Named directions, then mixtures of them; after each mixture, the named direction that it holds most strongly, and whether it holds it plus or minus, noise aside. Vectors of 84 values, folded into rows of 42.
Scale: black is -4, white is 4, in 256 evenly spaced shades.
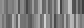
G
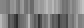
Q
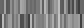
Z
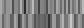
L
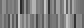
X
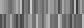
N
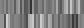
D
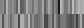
Z, minus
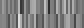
X, plus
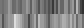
Q, minus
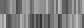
N, minus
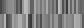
N, minus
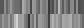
N, minus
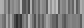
N, plus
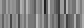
X, minus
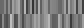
L, minus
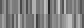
X, plus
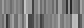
D, minus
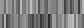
D, minus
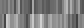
D, plus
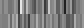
X, minus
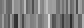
L, minus
